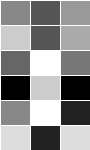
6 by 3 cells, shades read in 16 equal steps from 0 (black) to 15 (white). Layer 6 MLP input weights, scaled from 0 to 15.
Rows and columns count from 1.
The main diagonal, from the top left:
8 5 7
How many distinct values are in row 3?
3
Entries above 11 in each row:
0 1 1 1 1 2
